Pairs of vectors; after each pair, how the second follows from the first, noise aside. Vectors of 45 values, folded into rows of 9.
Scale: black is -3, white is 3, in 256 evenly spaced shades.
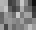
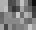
copied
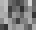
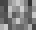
negated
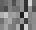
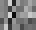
reversed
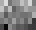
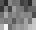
negated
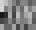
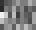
negated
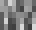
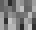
negated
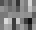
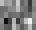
negated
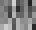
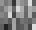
negated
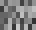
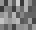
reversed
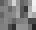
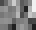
copied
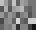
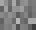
shrunk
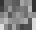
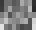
copied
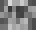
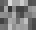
copied
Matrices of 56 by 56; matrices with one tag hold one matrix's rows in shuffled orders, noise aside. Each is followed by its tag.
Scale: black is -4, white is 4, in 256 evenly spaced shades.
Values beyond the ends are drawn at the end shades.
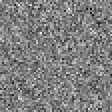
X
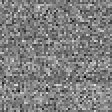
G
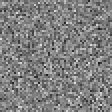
X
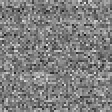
G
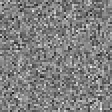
X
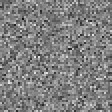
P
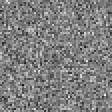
P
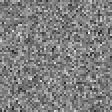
X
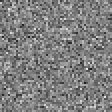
P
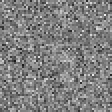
P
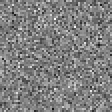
X
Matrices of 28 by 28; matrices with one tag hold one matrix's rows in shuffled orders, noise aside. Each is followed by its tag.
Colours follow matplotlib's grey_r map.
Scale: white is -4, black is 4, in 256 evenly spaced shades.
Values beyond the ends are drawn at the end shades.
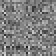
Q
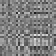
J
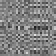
J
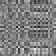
J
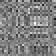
J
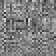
Q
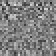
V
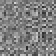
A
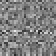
V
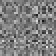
A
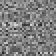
V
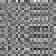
J
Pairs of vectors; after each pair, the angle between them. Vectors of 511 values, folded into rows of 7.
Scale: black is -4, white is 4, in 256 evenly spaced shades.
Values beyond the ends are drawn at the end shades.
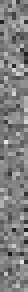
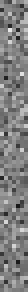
orthogonal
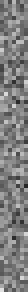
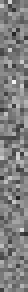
partly opposed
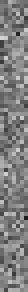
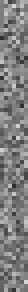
partly opposed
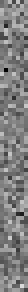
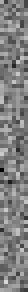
orthogonal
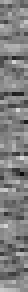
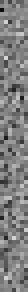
orthogonal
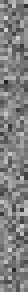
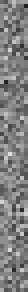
nearly parallel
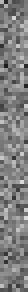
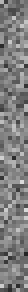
nearly parallel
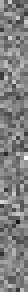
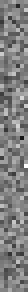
orthogonal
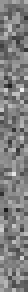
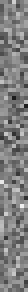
orthogonal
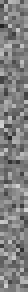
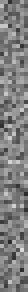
nearly opposite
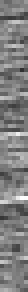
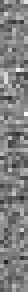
partly opposed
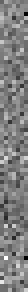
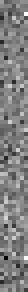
nearly opposite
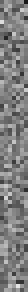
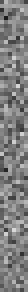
partly aligned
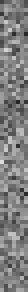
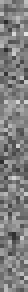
nearly opposite
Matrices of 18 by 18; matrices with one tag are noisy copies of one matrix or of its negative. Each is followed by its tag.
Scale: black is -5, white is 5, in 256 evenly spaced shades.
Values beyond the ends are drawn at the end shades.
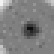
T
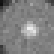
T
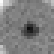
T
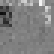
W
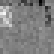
W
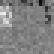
W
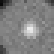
T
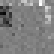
W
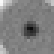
T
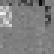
W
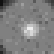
T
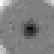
T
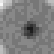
T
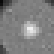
T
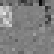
W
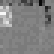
W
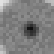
T
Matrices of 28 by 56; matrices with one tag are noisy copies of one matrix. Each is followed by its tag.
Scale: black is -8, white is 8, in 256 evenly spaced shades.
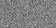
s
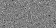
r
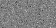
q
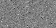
s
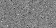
s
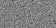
r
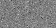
s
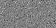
r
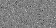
q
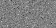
s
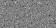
r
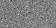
s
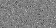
q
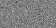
q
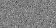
q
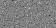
r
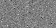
s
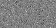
q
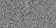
s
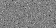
r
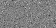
r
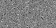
s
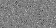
q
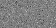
q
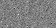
s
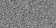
s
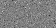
r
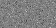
q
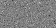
r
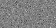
q
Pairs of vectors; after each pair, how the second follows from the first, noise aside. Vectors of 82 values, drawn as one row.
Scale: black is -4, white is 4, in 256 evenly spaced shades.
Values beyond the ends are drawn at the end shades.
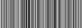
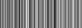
sign-scrambled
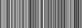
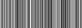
wrapped around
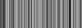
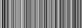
shuffled
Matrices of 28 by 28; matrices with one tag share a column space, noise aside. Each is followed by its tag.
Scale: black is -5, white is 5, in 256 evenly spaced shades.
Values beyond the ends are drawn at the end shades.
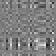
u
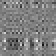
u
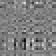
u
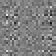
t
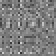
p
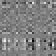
u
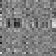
p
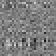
u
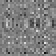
p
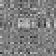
p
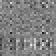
u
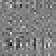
u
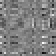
p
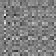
t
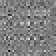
t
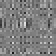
p
